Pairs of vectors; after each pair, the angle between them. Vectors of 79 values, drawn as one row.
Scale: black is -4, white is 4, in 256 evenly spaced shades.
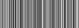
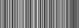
orthogonal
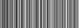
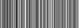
nearly parallel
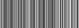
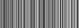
nearly parallel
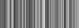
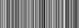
partly opposed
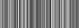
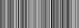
nearly opposite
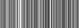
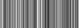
partly aligned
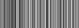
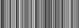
partly opposed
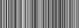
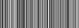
partly opposed
